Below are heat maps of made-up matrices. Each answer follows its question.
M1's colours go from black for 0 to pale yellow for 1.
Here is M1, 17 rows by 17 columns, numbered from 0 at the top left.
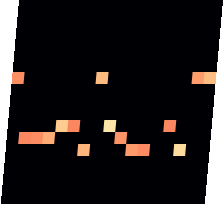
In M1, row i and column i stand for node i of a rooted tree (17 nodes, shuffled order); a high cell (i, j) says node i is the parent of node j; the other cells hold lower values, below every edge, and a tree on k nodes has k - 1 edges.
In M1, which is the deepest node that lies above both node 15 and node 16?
6
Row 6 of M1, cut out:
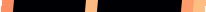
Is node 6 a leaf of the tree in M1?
no
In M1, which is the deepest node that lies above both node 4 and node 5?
10
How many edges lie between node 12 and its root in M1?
0
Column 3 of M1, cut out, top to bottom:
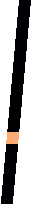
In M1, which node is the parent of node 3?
11
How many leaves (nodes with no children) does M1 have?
13
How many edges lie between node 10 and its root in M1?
1
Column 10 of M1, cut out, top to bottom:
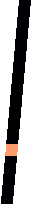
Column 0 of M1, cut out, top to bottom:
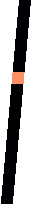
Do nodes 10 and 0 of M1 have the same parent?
no
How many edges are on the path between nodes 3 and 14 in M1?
3
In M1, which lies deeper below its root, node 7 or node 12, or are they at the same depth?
node 7
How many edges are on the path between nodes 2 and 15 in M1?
4
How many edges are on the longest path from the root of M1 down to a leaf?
2
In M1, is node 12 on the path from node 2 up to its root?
yes
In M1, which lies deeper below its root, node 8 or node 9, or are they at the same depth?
the same depth
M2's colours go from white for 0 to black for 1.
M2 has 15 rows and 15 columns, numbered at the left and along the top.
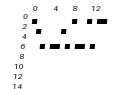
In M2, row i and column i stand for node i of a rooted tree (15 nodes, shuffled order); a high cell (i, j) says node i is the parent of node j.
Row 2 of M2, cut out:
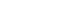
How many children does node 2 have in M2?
0
